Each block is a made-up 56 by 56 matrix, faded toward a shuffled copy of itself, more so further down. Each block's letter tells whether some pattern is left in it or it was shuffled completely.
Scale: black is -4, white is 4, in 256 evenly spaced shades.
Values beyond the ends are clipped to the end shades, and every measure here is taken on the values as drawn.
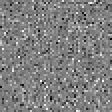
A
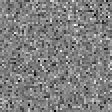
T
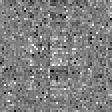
A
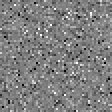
T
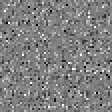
A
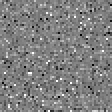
T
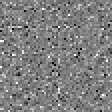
A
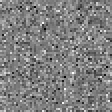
A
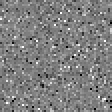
T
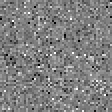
A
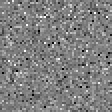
T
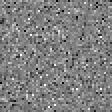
T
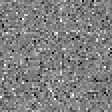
A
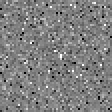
T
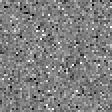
T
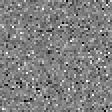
T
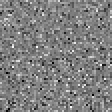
T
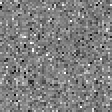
A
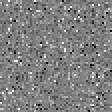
A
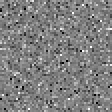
T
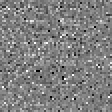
A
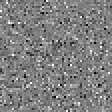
A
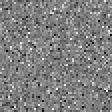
T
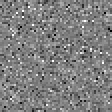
T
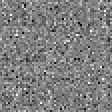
A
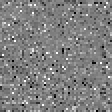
A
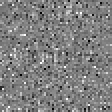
A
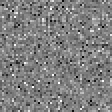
A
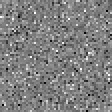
A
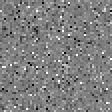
A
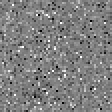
T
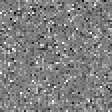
T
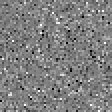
T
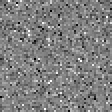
T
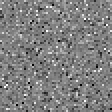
T
